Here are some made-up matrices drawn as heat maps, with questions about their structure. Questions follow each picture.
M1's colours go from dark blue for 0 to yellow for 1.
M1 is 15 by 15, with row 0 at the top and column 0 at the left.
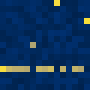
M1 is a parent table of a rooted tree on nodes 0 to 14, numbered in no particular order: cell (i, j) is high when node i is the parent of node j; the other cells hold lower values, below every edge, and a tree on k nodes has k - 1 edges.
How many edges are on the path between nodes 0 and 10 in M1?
2
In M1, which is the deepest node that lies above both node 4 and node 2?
11
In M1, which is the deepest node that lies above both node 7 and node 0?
11
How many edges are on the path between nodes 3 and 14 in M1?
1
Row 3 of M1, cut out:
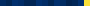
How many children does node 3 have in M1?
1
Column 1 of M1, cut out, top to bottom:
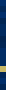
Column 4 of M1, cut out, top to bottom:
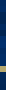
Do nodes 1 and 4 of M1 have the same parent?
yes
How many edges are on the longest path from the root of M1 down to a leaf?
2
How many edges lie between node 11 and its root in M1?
0
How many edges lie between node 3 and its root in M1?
1
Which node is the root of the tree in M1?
11
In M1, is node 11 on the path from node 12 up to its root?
yes
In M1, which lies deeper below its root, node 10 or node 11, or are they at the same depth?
node 10
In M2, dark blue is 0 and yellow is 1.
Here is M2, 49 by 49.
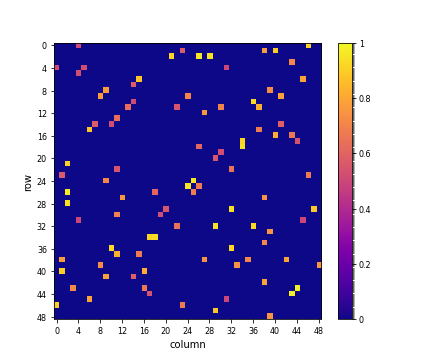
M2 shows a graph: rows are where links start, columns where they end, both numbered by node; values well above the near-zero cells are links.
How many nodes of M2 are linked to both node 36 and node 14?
1
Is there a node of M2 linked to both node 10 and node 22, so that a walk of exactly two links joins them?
no
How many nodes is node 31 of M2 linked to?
2
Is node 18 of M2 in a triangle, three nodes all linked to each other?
no
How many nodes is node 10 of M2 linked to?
2
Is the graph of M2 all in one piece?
yes
